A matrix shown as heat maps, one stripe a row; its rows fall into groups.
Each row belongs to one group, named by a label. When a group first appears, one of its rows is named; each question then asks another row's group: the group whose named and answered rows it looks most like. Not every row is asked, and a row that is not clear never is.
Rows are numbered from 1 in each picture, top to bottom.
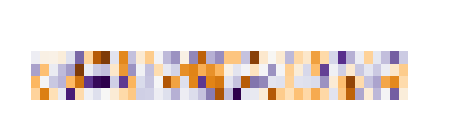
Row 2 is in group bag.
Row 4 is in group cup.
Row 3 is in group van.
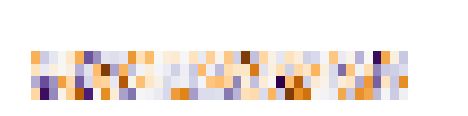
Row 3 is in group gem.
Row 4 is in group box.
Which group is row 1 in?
van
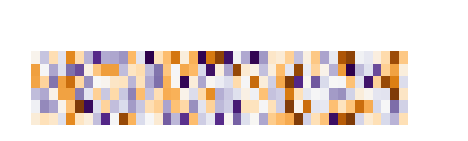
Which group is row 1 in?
van
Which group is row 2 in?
box
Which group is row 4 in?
gem
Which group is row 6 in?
cup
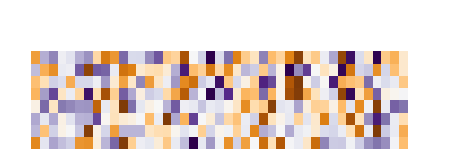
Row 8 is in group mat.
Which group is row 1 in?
box
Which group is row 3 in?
cup
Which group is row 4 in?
box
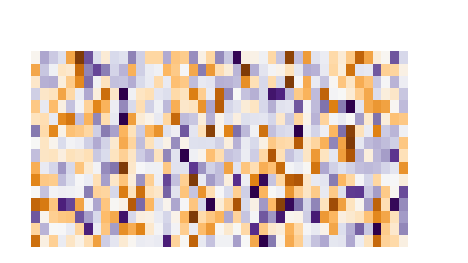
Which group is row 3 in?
box
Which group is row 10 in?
mat
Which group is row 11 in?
cup
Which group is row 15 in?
van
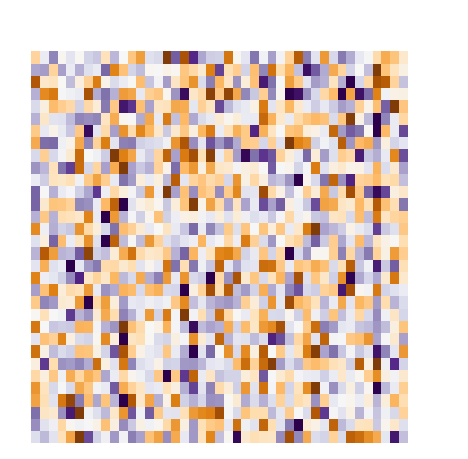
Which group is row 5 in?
gem
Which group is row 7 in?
van
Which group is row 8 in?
box
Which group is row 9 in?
bag
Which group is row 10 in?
bag
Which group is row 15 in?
mat
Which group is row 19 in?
box
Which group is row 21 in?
box
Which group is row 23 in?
mat
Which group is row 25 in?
mat
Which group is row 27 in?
cup
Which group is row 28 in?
mat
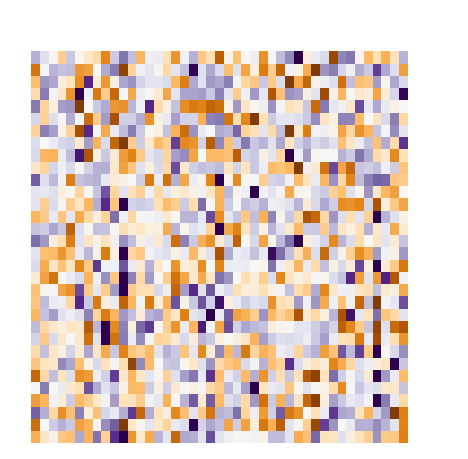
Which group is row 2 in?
mat
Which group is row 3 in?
box
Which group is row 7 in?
box
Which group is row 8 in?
bag
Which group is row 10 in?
cup
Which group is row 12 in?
van
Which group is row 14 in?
mat
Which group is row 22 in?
box
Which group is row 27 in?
mat
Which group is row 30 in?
gem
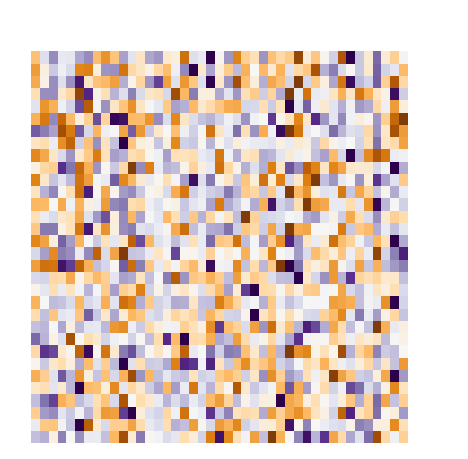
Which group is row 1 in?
box
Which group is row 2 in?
mat
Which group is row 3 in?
box
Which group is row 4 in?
box
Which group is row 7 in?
gem
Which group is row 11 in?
mat
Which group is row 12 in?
box
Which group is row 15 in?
box
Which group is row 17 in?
bag
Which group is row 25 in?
box
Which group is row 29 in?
gem
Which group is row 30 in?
box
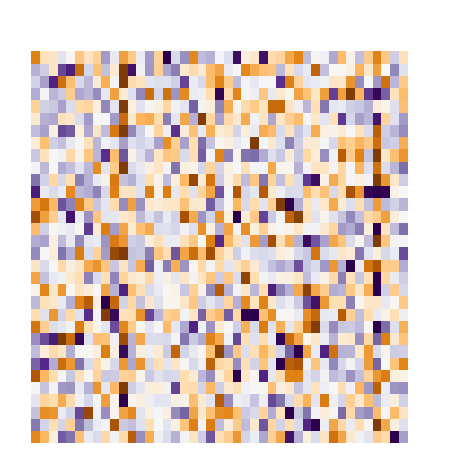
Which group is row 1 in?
cup
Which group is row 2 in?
bag
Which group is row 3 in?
gem
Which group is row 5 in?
mat
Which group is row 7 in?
bag
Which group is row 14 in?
cup
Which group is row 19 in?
van
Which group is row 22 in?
van
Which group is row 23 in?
mat
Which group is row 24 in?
gem
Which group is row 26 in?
gem
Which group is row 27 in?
cup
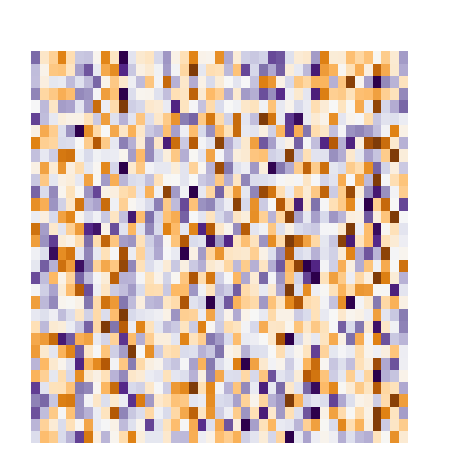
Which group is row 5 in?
bag
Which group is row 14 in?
gem
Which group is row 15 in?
van
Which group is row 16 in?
box
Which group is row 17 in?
gem
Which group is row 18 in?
gem
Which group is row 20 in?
box
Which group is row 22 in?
bag
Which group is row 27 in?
mat
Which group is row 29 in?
gem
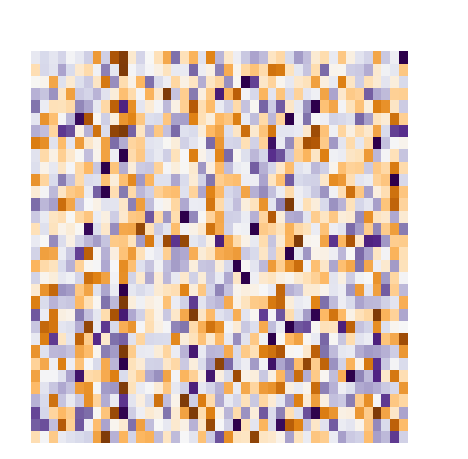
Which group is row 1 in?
bag
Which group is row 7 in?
bag
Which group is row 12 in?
van
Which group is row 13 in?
gem
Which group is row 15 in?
van
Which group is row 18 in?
cup
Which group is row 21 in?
mat
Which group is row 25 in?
mat
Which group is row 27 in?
box
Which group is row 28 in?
mat
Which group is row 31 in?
gem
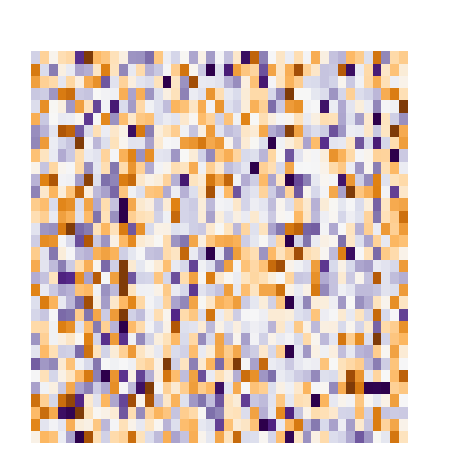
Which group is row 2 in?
box
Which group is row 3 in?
cup
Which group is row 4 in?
gem
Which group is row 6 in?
van
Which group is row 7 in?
gem
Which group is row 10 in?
van
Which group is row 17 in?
box
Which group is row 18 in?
mat
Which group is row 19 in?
bag
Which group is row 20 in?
mat
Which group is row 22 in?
bag
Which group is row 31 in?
cup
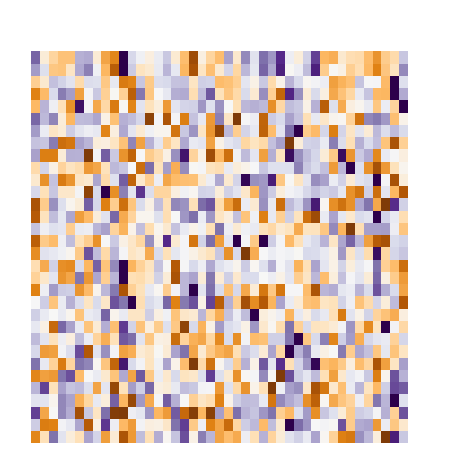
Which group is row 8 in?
gem
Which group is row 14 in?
mat
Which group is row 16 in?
cup
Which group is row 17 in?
van
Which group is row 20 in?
mat
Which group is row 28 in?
bag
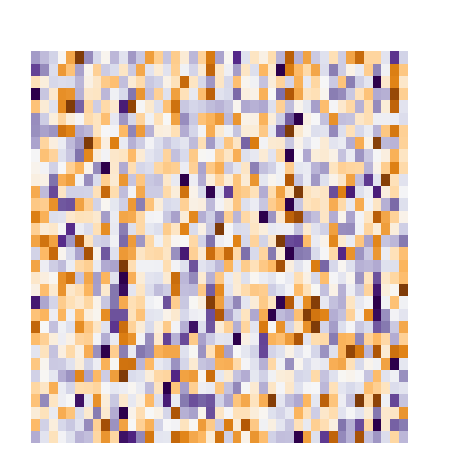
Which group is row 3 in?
box
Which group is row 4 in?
gem
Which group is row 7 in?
gem
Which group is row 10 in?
van
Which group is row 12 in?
box
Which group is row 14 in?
cup
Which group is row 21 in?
gem
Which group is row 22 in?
mat
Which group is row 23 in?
mat
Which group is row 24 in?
cup
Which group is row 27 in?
bag
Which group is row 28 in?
cup
